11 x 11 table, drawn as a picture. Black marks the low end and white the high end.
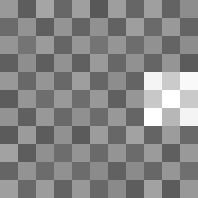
Grain: checkered. Odd patch: higher, in the middle right. Average level on the scale: 50%. Ninth with the highest average: middle right.
